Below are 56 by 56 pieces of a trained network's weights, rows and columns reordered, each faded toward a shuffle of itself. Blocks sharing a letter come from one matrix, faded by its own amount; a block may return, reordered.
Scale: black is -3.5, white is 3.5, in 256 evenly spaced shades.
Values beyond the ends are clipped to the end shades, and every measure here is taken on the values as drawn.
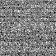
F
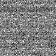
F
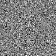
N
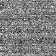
F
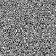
N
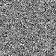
N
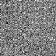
N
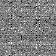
F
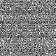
F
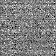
F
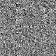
N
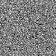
N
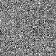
N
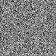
N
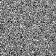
N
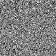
N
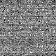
F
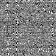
F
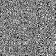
N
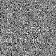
N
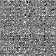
F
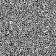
N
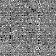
F
